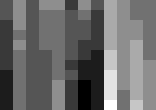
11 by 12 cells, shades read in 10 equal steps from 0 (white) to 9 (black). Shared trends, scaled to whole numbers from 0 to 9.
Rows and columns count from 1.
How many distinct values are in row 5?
5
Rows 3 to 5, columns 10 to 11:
4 4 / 4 4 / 4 3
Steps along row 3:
down up down same up same up down up same up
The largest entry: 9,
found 3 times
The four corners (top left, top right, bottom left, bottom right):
6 5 8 4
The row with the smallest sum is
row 1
